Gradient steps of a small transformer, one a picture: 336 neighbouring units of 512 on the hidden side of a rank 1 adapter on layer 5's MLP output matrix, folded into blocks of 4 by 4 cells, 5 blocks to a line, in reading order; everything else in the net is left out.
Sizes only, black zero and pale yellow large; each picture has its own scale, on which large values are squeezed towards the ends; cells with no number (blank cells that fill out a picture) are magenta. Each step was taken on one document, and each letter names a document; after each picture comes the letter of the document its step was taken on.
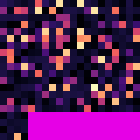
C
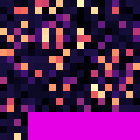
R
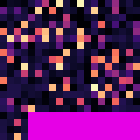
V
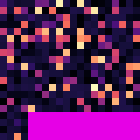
C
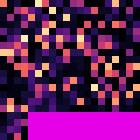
V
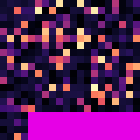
C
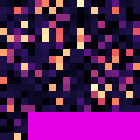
R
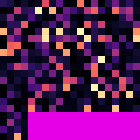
R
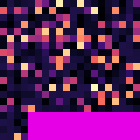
C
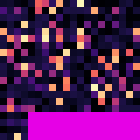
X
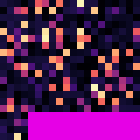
X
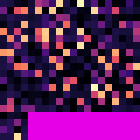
X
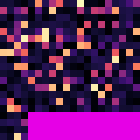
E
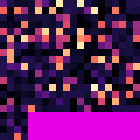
C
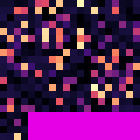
R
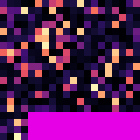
X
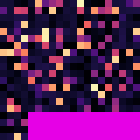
E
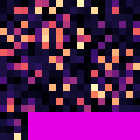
R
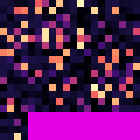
R
